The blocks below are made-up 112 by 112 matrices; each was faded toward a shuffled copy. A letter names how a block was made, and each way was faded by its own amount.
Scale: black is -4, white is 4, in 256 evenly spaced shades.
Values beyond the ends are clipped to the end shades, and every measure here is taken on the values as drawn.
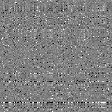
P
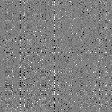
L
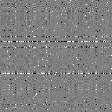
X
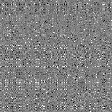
P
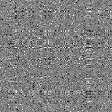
P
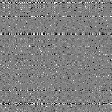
X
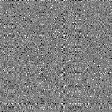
P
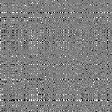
X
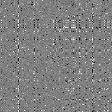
L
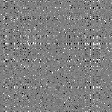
L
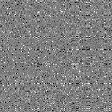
P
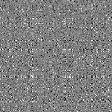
P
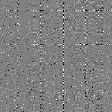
L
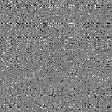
P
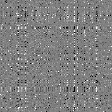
L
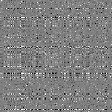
X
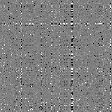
L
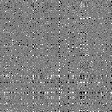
L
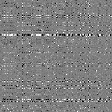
X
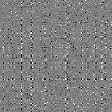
L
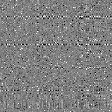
P
